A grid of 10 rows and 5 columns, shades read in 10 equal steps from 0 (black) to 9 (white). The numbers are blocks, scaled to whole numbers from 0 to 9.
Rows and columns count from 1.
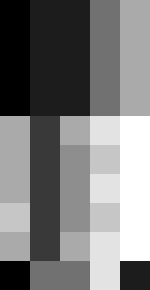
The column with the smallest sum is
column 2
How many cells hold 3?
0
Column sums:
31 18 35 62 70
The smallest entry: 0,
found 5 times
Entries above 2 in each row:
2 2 2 2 4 4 4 4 4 3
